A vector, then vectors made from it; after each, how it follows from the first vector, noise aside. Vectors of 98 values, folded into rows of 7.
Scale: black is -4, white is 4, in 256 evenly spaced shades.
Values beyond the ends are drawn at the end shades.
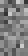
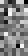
scaled up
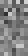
sign-scrambled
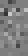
partly zeroed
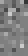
partly zeroed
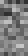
sign-scrambled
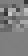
partly zeroed
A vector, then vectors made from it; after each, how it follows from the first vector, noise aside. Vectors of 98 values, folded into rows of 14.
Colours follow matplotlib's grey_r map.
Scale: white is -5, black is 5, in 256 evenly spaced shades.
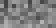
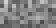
negated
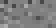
partly zeroed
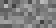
sign-scrambled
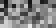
scaled up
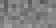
shrunk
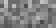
negated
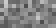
negated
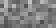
negated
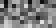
scaled up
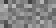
sign-scrambled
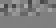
partly zeroed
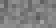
shrunk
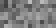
sign-scrambled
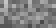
negated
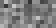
sign-scrambled
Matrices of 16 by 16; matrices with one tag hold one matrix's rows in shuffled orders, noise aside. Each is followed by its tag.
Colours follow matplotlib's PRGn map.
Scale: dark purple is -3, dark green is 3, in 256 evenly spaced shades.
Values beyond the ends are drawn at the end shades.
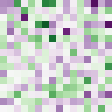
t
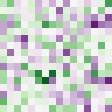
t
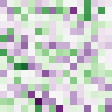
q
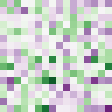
t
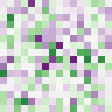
q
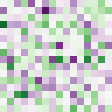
q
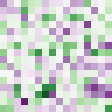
t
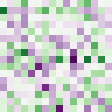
q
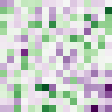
t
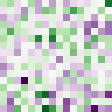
t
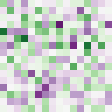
q
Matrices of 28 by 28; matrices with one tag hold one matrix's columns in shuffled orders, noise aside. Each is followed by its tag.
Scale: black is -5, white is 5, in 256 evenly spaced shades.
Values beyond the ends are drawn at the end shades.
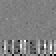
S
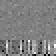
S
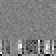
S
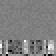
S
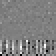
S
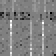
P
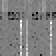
P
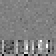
S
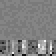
S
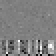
S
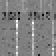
P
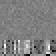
S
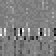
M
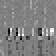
M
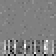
S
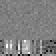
S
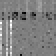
P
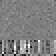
S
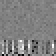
S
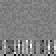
S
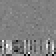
S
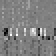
M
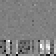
S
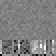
S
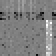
P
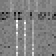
P
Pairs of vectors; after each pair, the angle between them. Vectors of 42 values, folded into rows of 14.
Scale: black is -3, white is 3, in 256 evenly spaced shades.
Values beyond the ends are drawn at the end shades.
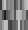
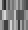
nearly opposite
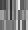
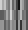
nearly opposite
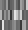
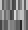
partly aligned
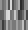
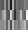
partly opposed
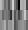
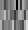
orthogonal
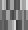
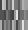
partly aligned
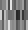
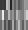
partly opposed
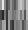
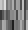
partly aligned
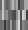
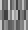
partly opposed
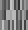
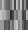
orthogonal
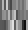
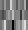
partly opposed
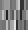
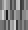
nearly parallel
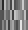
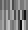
partly opposed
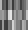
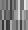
orthogonal
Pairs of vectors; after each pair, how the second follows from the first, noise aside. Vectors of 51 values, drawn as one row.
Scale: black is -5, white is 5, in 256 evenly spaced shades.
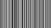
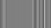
partly zeroed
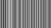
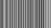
wrapped around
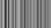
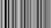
scaled up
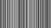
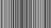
wrapped around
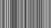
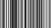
scaled up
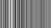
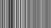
negated
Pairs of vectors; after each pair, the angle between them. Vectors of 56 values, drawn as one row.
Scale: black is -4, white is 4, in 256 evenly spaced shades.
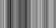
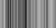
nearly parallel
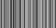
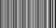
partly aligned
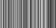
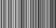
partly aligned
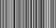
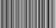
orthogonal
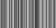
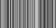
nearly opposite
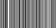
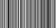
nearly opposite
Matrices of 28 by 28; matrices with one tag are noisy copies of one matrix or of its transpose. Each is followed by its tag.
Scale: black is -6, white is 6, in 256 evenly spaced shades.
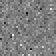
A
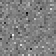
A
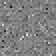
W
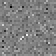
W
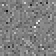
W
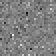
A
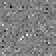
W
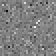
W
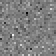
A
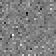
A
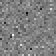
A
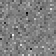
A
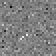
W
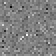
W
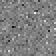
A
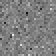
A
